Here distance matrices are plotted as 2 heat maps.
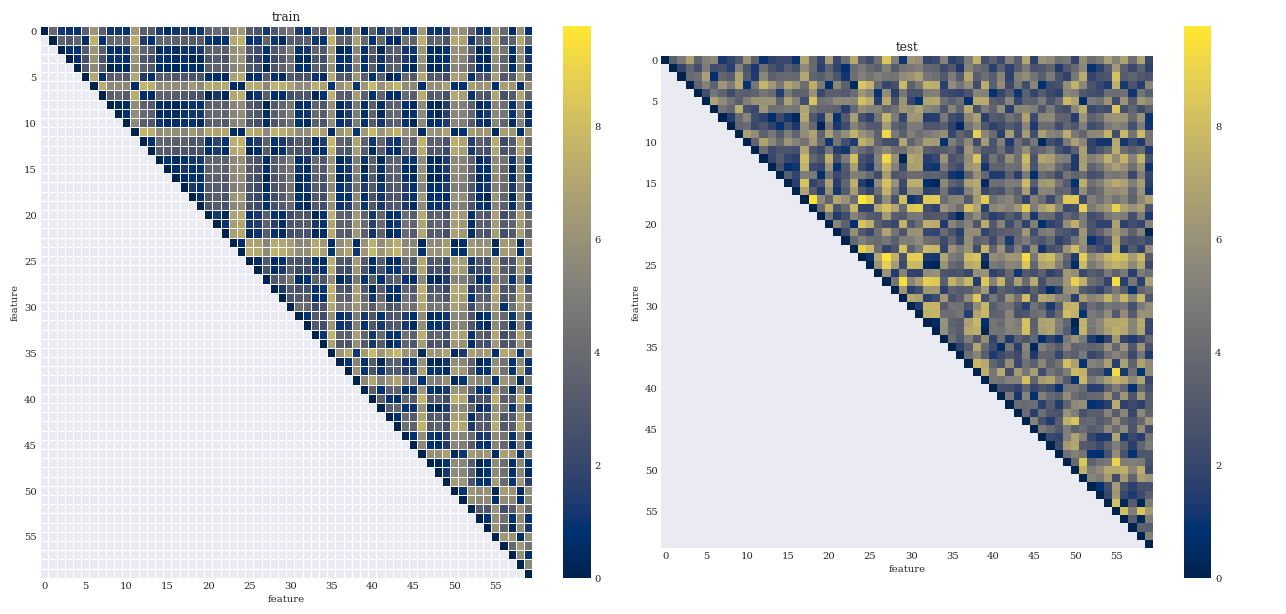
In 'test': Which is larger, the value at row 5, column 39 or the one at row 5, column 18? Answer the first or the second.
the second
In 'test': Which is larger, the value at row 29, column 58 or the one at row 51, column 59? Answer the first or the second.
the first
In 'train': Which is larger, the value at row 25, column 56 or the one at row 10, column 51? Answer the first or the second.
the second
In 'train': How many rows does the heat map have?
60
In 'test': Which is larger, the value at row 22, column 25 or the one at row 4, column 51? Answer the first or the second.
the first
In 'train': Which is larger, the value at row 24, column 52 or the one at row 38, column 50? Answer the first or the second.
the first
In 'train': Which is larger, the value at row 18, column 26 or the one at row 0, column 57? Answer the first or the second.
the first
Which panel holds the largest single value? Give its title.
test
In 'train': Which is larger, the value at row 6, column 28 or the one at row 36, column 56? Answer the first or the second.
the first
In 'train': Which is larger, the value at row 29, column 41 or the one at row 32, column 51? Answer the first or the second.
the second
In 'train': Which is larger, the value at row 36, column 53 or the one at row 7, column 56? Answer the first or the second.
the second
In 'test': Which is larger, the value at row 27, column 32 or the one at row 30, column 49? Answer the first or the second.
the first
